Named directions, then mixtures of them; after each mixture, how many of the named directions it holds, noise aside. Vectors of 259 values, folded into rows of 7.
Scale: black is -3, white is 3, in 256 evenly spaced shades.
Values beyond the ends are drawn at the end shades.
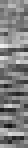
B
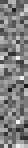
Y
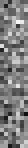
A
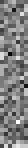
one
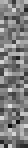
three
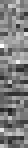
two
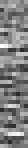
one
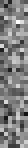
one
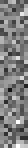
one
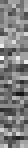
three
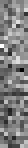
two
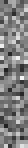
three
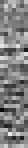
two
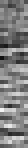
one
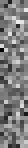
one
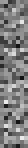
three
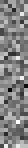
one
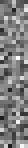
two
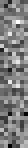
one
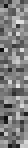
one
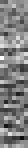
two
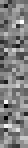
three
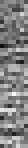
two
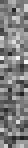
three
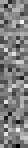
two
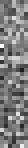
three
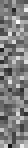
two
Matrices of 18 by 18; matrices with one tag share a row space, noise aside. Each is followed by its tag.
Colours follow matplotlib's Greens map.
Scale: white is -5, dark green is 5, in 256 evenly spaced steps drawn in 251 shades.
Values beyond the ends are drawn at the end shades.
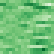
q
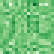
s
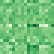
s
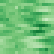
q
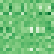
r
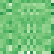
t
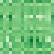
r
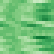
q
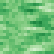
q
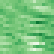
q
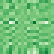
s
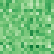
r
